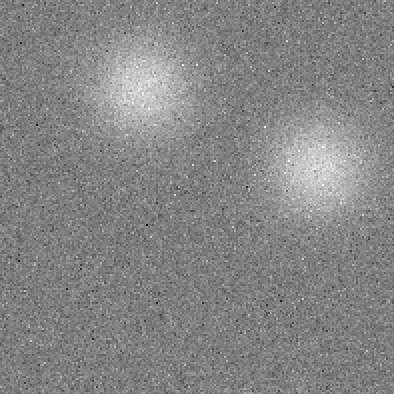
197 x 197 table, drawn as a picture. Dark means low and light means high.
Bumps: two. Ninth with the highest average: middle right. Mirror symmetry: none. Histogram: skewed, a long tail of high values. Odd rows or columns: none.
